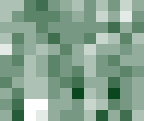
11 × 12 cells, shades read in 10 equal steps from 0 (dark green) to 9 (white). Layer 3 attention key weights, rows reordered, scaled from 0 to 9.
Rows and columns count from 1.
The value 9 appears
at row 10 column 3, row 10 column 4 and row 11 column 3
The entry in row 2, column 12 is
4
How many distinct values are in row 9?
5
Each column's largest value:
8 6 9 9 5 5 6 7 7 6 8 6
